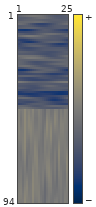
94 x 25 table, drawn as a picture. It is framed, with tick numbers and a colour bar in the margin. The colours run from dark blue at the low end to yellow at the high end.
The table splits into 2 rows of 1 panel. Panel 1,1: low, streaked across. Panel 2,1: middling, streaked downward, faint in contrast.
